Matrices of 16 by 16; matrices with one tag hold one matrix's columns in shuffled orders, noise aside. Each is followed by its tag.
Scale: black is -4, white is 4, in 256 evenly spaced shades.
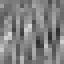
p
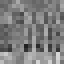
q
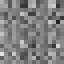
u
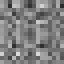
u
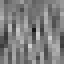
p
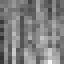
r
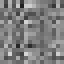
u
